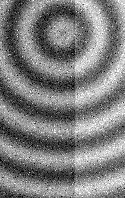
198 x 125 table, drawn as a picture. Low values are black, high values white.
Average level on the scale: 50%. Rings: centred on the top middle. Seam: vertical, 60% of the way across, the right part higher.
